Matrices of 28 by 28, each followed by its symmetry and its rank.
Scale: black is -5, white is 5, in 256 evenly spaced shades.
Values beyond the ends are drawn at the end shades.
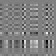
neither, rank one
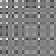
symmetric, rank one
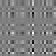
neither, rank one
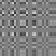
symmetric, rank one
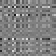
neither, rank two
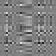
neither, rank two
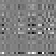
neither, rank two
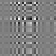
neither, rank one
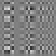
neither, rank one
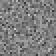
symmetric, full rank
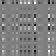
neither, rank one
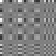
symmetric, rank one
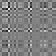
symmetric, rank one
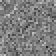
symmetric, full rank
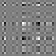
symmetric, rank one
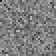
symmetric, full rank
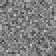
symmetric, full rank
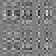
neither, rank two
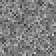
symmetric, full rank
